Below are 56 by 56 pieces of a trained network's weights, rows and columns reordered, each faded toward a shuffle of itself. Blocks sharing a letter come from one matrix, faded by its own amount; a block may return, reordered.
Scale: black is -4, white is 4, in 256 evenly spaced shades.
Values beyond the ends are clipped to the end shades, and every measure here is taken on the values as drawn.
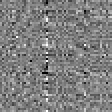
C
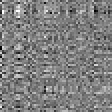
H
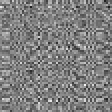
H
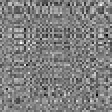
H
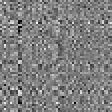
H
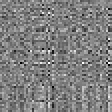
H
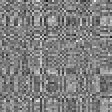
H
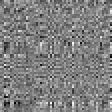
H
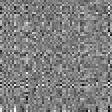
H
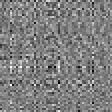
H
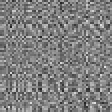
H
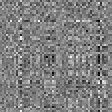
H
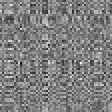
H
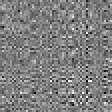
H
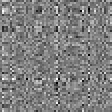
H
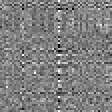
C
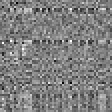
C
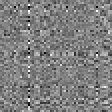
C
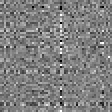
C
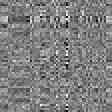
C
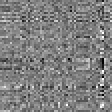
C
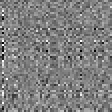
C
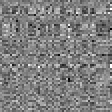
C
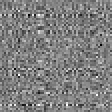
C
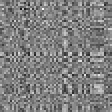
H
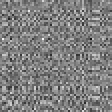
H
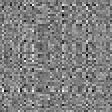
H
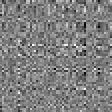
H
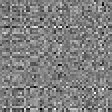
C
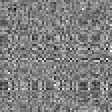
C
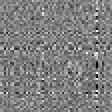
C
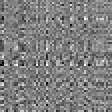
H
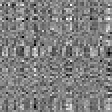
H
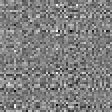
C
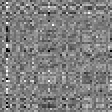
C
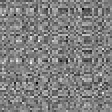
H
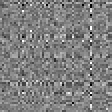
C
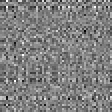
C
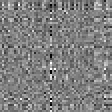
C
